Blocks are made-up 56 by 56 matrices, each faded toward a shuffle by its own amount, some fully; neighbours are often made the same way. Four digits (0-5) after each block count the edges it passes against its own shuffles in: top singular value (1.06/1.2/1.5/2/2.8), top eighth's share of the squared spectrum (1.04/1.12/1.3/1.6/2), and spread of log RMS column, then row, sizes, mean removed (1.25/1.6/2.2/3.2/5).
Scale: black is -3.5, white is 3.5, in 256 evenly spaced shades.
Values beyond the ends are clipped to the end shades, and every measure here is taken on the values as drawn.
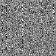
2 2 3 0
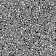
0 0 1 0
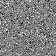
0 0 0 0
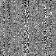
2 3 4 0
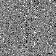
1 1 2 0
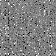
3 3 1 0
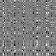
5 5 3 3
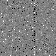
3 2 1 0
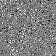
2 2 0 1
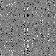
4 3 2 1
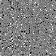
3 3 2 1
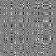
5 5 4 3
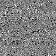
3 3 1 1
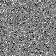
1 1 0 0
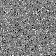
0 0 0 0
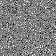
3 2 1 0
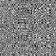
4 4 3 3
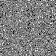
3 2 0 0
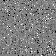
3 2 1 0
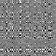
4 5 3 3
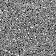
0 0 0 0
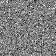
0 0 0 0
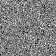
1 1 0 0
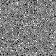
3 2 1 0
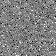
0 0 0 1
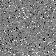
0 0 0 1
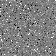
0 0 0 0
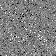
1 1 0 0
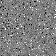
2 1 0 1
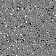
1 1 0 0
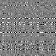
4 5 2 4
